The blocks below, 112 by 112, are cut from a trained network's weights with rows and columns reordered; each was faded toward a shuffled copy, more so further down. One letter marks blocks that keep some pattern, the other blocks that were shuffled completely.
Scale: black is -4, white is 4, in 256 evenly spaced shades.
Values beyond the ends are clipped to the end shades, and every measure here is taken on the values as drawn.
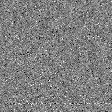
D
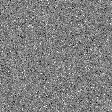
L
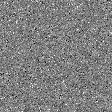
L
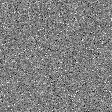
L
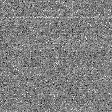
D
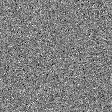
L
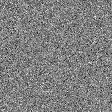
L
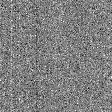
D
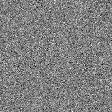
D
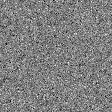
L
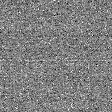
D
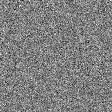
L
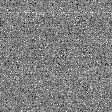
D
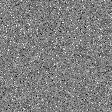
L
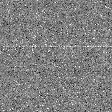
D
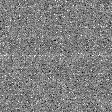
D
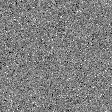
L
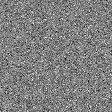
D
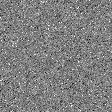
L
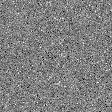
L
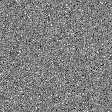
L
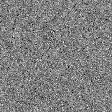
D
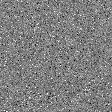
L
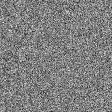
D
